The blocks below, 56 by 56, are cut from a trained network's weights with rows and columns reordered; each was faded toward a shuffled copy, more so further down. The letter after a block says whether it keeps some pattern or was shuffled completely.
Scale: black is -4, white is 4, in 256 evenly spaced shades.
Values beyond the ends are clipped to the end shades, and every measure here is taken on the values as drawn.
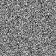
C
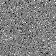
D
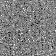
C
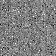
C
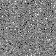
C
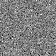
D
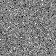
D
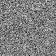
D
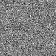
C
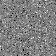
D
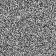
D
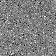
D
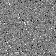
D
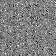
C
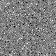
D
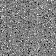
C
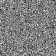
C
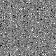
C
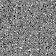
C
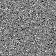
D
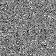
C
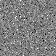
D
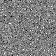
C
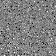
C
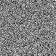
C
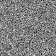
D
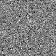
C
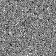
D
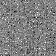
C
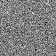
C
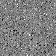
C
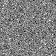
D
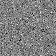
D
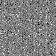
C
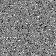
D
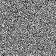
D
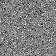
D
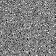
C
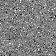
D
